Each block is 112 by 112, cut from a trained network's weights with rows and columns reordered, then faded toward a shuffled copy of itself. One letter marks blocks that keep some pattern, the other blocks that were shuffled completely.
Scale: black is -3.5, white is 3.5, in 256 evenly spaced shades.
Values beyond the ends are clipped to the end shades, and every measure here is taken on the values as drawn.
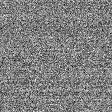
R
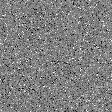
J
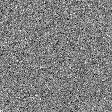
J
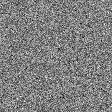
J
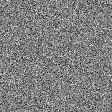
J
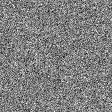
J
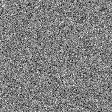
J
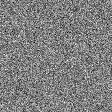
J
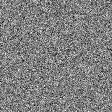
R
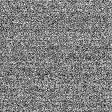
R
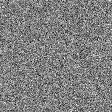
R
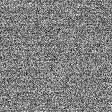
R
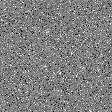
J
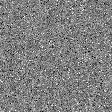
J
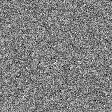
J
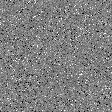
J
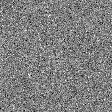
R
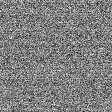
R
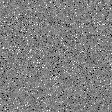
R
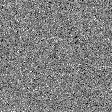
J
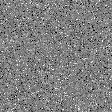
J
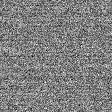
R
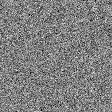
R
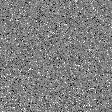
J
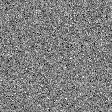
R
